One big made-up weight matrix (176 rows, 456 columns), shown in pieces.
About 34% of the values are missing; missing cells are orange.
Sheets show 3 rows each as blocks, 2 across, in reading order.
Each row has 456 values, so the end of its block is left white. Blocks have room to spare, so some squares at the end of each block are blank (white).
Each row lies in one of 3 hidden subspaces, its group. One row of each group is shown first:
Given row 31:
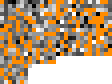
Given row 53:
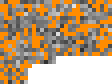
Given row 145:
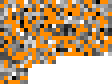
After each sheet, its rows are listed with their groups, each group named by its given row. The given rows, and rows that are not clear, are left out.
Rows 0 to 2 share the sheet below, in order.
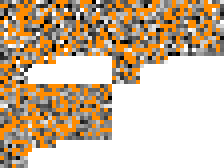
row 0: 145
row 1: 31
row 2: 53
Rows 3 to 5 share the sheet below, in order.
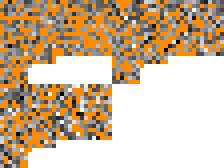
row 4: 145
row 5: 31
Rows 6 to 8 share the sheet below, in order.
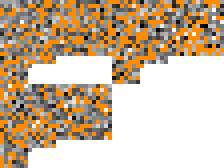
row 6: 31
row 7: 31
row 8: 145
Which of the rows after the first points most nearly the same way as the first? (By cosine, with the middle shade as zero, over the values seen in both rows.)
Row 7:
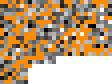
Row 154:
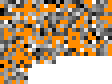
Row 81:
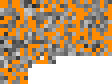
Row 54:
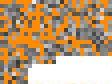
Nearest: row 54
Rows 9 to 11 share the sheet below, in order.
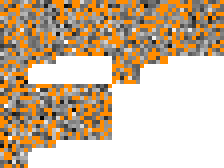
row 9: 53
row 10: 31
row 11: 53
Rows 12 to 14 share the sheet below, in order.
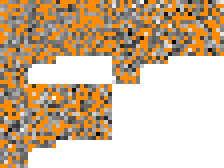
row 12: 53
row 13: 145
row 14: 31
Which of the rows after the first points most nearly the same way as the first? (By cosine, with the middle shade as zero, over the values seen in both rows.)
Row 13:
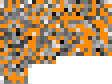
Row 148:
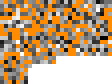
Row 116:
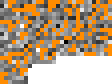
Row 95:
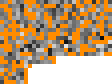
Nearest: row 148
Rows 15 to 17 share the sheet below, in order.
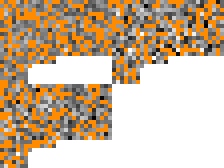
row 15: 31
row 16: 31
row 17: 31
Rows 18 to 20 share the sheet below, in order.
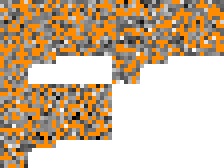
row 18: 145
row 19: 31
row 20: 53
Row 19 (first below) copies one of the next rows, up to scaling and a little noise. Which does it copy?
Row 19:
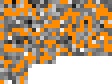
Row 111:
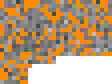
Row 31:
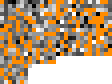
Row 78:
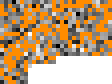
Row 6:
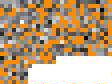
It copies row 31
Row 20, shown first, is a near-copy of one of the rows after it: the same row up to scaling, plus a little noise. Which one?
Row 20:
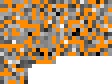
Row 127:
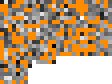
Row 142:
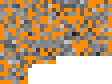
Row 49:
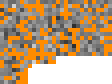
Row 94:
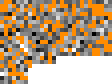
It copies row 142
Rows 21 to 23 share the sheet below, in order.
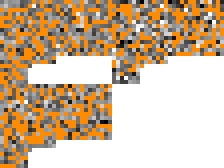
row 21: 31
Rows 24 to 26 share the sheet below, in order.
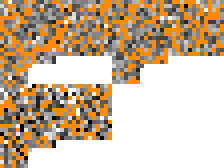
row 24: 145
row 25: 53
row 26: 145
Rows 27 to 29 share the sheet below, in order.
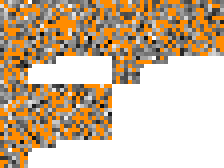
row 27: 145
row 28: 31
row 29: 53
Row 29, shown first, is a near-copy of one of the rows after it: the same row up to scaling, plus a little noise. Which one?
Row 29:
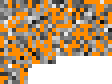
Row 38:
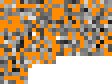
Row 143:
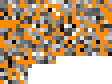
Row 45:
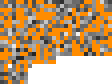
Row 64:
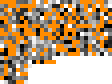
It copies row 45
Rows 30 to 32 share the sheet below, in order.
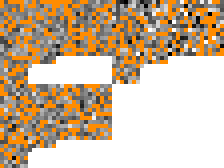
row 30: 31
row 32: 31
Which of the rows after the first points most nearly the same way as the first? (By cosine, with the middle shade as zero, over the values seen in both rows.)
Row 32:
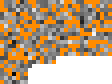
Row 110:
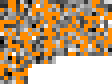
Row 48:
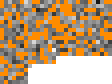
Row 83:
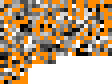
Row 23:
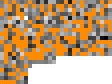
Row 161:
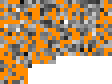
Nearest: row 161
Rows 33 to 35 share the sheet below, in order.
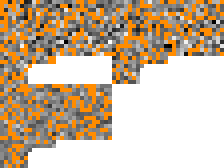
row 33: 145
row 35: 145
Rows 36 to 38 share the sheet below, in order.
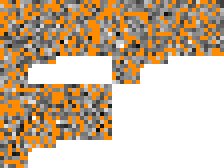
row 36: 145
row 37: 31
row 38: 53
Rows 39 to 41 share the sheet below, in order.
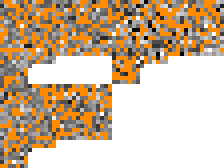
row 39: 145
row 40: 31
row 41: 145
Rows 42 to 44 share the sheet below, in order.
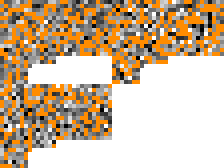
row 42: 31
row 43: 31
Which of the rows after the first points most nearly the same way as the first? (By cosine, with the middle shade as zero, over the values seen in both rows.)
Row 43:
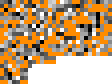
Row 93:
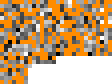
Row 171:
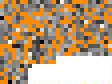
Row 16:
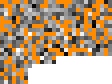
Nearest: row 171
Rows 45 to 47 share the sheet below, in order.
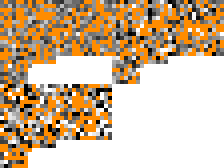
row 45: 53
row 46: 145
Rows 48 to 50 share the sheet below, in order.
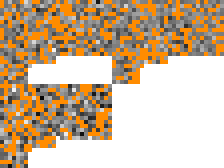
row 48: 145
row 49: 53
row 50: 31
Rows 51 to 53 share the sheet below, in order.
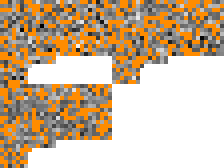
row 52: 145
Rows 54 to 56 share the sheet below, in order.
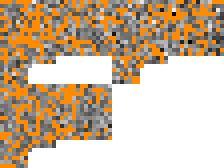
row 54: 31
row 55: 31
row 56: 145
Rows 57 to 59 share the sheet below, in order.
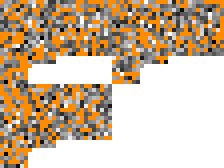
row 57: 31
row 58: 31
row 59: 31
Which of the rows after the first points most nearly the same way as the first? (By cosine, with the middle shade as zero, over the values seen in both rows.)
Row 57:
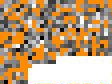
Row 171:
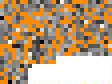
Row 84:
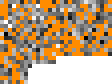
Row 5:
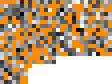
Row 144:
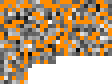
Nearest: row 5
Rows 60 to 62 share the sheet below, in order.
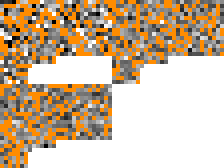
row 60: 31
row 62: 53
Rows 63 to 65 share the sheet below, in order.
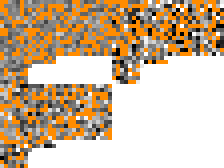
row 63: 31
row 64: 53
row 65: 53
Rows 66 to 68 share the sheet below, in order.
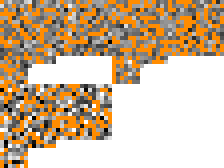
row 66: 145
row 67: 53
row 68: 53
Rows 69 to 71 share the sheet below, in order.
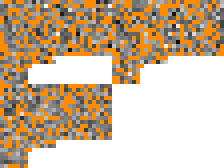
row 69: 53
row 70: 53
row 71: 31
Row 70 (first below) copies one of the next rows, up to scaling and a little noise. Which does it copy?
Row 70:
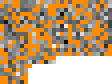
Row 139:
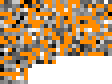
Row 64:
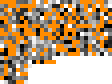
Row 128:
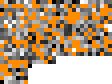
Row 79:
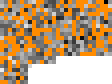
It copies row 64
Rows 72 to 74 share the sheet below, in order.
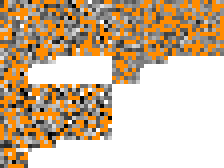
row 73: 31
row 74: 145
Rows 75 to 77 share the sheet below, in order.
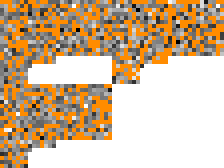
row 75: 31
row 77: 31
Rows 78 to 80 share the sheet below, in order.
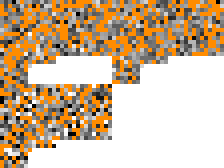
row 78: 31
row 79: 53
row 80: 53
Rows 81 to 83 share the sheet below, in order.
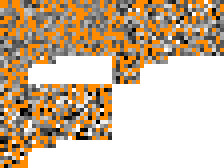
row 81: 31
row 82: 145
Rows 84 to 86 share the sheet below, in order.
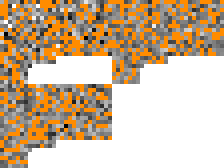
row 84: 53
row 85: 145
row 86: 145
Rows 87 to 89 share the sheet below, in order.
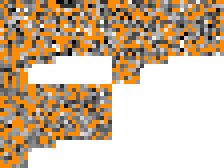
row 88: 31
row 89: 31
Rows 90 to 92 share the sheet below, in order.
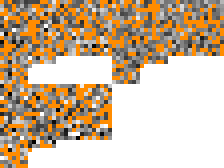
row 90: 31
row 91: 145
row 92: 53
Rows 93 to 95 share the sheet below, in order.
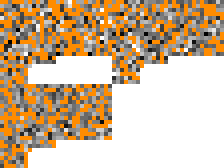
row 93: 31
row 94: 53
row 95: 145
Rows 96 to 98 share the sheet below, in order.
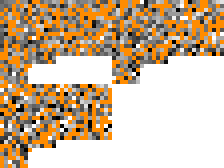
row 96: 31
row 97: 145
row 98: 145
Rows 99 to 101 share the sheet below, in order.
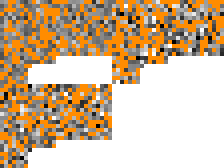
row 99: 145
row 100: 53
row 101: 145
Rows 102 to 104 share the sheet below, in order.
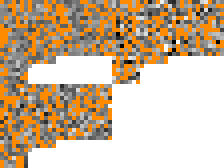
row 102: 53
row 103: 145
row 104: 31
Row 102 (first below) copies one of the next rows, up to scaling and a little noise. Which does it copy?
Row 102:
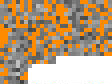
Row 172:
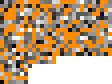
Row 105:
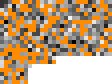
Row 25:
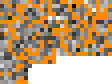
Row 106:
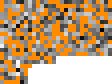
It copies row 106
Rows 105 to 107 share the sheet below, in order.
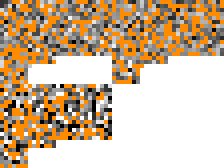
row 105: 53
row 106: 53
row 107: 31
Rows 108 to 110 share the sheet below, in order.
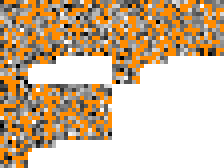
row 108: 53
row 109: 31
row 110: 31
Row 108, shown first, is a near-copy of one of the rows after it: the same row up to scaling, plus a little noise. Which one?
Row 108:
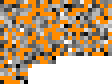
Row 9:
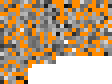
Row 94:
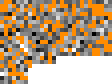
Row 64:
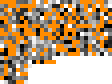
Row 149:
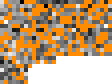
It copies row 9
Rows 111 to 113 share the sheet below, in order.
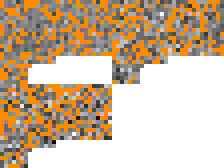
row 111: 31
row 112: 31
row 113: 53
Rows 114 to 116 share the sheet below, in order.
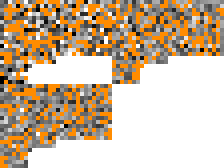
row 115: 31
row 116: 145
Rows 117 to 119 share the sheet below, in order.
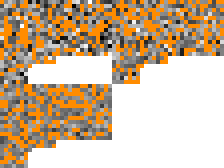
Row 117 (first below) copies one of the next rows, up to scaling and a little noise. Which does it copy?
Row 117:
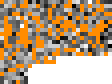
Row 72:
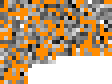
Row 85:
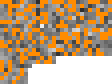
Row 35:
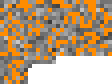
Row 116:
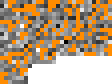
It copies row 72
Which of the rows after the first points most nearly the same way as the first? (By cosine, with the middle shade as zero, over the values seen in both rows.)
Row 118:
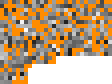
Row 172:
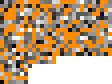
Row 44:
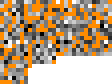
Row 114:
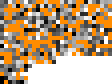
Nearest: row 172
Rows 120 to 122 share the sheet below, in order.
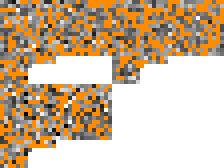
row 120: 53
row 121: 53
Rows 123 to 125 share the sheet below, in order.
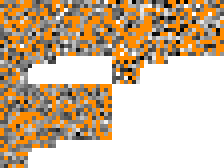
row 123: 53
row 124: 53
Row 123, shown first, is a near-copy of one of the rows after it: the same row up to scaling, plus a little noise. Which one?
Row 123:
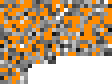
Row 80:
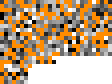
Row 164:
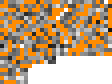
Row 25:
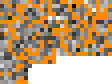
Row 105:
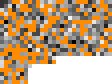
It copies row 164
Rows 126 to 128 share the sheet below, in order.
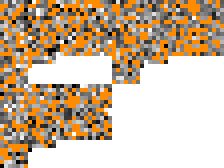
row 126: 145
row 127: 53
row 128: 53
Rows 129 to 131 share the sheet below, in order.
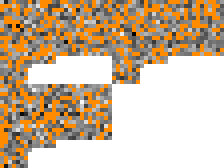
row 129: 53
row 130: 31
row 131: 31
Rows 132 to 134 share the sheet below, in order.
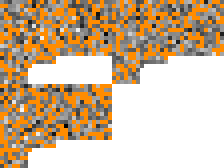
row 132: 31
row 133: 145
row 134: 145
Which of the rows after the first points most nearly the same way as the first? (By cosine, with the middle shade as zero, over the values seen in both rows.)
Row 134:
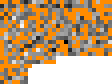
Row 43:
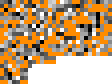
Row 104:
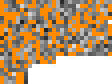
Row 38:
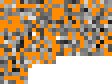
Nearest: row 43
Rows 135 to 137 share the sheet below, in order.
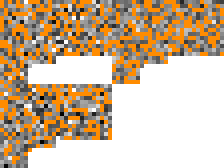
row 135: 145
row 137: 31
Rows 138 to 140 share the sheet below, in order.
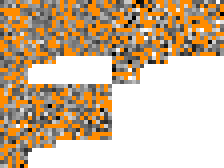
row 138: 31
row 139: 53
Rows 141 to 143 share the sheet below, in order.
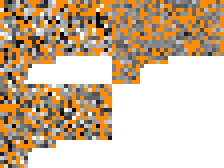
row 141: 31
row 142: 53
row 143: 53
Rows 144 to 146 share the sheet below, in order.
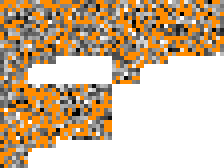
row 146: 145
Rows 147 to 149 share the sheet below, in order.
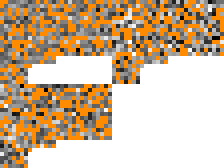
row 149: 53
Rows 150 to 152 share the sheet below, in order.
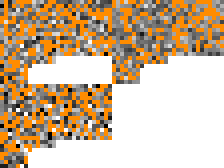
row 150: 145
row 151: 31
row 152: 145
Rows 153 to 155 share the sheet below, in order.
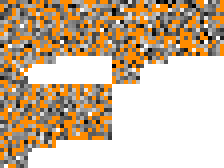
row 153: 145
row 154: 53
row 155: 53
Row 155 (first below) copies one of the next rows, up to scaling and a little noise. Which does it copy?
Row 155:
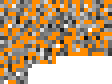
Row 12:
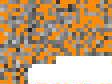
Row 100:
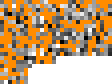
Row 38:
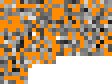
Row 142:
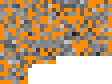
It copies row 100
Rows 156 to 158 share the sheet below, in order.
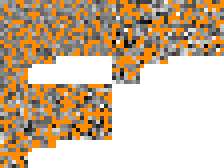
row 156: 53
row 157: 31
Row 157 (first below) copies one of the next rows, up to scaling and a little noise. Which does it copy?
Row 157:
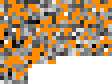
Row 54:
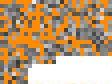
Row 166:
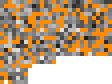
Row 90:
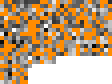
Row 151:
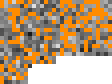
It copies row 90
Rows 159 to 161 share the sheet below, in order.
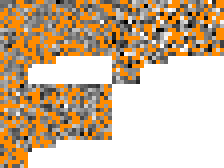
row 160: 31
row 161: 31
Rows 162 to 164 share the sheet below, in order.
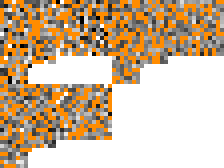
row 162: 31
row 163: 31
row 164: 53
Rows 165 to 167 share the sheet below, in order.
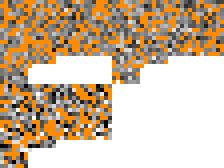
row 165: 145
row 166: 31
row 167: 145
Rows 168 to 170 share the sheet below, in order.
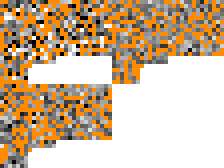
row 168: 31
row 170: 31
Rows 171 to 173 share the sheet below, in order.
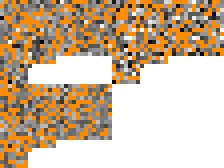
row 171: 31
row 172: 53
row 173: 53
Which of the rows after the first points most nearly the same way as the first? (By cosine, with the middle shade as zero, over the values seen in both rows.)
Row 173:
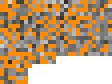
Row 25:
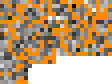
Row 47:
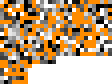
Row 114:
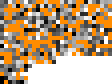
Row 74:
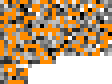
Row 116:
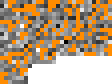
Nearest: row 116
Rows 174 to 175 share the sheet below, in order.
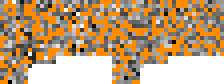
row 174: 31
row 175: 145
